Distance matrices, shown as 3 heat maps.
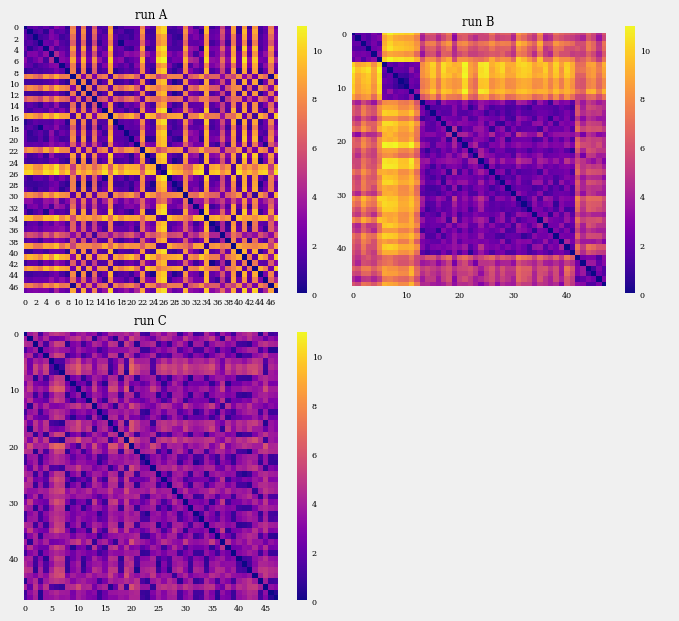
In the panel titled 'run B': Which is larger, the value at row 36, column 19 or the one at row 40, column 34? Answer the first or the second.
the second
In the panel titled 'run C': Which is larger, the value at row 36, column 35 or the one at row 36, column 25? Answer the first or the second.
the second
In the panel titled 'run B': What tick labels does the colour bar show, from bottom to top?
0, 2, 4, 6, 8, 10
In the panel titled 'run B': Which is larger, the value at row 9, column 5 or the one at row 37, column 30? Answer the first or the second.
the first
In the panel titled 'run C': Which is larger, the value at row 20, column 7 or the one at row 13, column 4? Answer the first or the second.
the first
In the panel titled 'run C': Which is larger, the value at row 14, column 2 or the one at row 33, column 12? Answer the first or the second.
the first
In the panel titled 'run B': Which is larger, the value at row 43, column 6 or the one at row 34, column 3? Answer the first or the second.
the first
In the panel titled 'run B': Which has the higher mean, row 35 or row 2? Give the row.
2
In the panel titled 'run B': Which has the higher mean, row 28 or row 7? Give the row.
7
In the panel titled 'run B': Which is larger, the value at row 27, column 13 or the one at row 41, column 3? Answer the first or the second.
the second
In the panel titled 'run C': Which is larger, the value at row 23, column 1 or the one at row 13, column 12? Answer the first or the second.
the second
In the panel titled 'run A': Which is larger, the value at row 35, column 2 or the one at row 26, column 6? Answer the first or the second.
the second
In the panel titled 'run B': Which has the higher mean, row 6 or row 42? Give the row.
6
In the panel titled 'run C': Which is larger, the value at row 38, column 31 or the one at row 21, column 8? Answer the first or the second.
the first
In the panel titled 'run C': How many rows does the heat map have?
48
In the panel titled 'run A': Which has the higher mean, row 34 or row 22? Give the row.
34
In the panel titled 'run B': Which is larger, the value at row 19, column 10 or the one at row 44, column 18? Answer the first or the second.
the first
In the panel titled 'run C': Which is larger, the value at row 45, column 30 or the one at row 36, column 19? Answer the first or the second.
the first
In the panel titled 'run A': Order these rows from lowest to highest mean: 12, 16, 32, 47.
12, 32, 47, 16
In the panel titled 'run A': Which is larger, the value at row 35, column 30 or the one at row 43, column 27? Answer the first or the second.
the second
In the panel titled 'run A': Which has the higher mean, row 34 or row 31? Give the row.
34
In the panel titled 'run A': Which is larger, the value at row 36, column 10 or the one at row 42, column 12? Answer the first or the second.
the first
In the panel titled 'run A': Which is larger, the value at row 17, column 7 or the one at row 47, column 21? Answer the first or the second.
the second
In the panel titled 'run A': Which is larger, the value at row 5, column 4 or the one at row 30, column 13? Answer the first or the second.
the first
